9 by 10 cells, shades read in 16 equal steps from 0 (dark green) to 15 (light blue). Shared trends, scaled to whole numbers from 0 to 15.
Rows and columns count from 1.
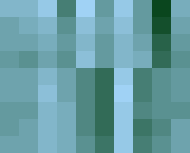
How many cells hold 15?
2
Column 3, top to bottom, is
14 12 11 10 12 13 12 12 12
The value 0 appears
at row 1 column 9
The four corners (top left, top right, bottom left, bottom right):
12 11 10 10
